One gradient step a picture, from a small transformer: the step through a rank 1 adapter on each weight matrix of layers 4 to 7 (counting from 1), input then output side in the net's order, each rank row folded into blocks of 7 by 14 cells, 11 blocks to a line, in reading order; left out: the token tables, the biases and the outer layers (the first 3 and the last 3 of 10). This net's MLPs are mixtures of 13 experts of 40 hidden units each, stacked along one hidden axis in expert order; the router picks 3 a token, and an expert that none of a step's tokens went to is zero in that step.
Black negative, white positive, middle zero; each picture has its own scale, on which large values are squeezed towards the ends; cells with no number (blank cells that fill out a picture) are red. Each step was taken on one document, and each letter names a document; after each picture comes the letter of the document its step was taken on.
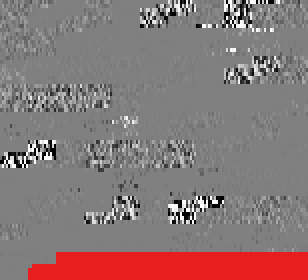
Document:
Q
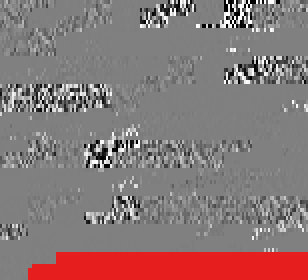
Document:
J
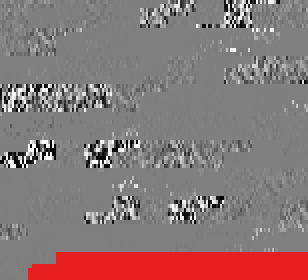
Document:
J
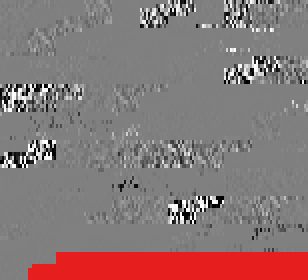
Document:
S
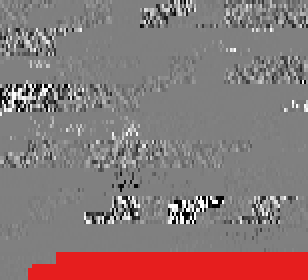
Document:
S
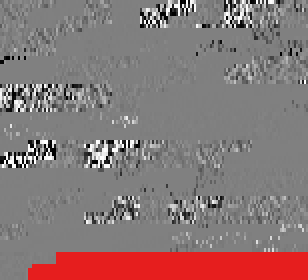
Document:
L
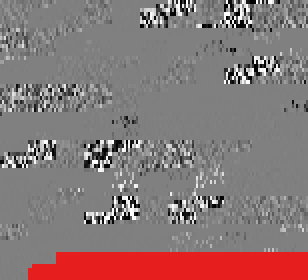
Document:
Q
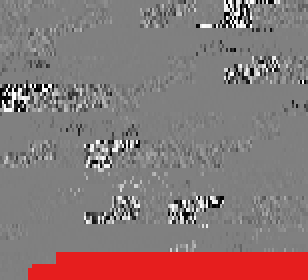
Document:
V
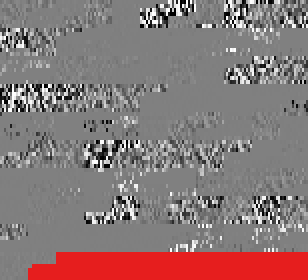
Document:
Q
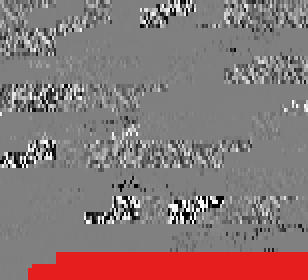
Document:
S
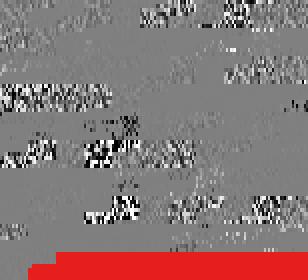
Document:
Q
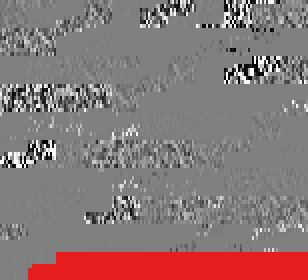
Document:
J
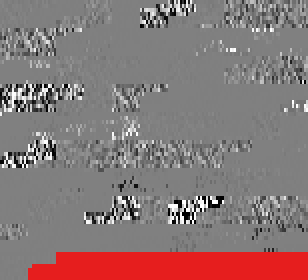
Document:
S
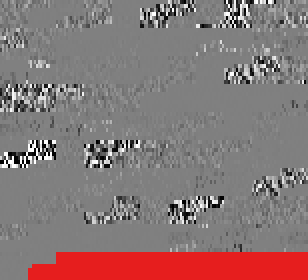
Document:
V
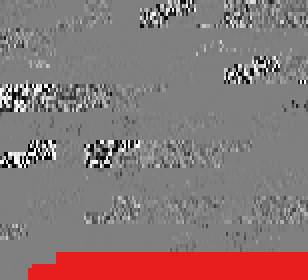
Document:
V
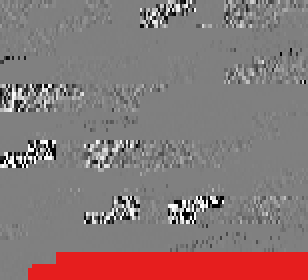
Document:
L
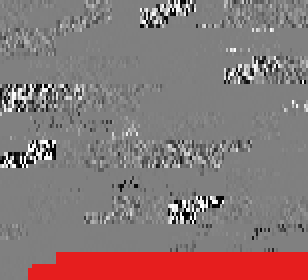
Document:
S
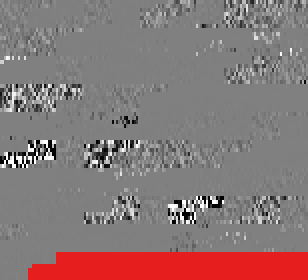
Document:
L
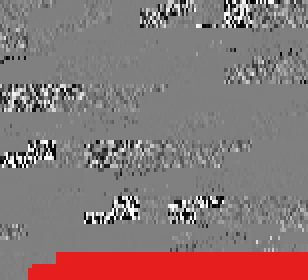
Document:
L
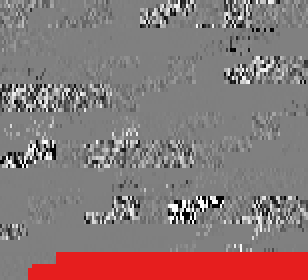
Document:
J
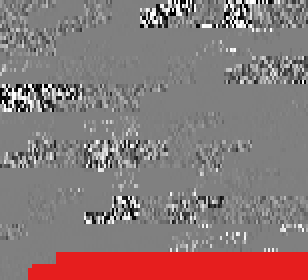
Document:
Q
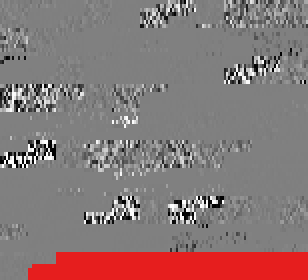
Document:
L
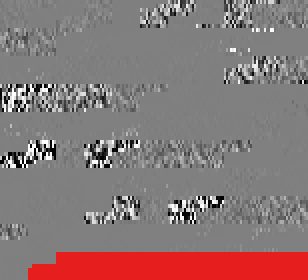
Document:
J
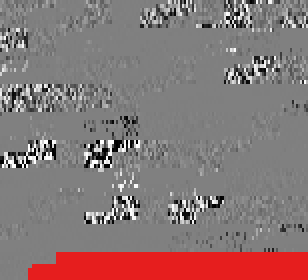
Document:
Q
